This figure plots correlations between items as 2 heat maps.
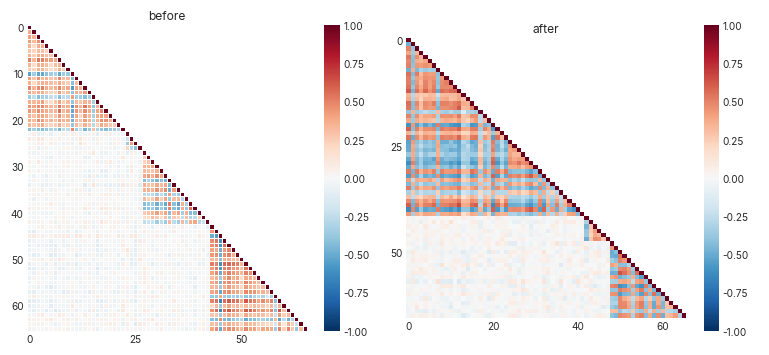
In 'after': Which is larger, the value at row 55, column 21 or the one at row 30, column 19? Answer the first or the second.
the first
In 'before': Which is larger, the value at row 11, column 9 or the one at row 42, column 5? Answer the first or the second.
the first
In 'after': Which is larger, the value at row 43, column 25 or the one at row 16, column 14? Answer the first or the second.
the second
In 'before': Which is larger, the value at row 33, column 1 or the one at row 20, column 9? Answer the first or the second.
the second
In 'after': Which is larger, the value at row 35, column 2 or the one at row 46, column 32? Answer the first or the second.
the first
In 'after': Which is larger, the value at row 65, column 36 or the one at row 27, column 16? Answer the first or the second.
the first
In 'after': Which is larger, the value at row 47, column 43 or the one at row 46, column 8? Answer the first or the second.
the first
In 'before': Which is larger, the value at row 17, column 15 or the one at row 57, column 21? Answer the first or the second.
the second
